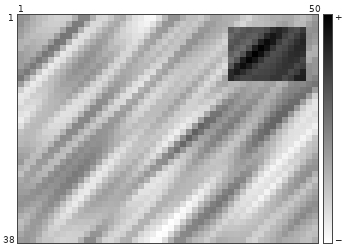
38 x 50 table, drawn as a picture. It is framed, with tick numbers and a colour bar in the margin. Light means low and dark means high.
The values are skewed, with a long tail toward high values. Neither half mirrors the other. An odd patch, higher than its surroundings, sits in the top right. On average the colour sits 30% of the way up the scale. Streaks slant up to the right. The top right is the ninth with the highest average.
